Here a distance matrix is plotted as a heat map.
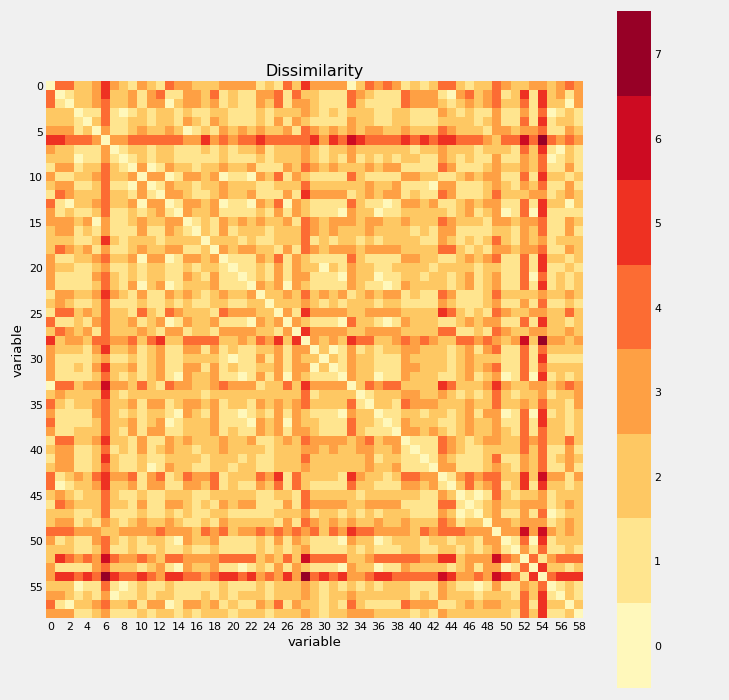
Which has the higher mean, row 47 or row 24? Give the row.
24
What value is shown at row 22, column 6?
4
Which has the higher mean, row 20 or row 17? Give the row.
17
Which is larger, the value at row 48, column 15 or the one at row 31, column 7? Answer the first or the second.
the second
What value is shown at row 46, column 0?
1
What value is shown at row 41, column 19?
2
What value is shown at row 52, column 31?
4
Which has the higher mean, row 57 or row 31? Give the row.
57
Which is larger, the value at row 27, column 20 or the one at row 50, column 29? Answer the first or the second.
the first
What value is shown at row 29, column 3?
2
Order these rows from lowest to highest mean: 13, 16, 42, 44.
42, 16, 13, 44
